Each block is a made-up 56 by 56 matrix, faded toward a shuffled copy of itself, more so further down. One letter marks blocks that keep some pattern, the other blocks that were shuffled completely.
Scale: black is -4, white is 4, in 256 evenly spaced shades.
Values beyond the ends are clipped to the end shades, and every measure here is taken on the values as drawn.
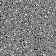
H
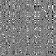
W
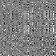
W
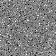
H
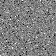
H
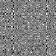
W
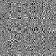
W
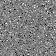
H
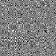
W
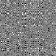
W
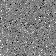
H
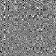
W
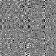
W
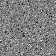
H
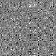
W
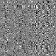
W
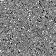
H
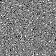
H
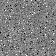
H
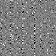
W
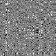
W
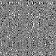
W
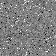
H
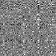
W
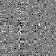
W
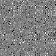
W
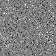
H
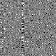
W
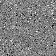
H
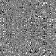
W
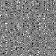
W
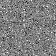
H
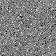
H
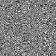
W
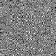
W
